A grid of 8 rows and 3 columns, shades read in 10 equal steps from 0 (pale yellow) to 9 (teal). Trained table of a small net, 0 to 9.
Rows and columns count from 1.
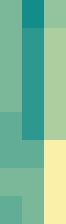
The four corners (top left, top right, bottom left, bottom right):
5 4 6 0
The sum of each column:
43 57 16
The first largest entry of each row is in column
2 2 2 2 2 1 1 1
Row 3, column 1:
5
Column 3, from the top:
4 3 3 3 3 0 0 0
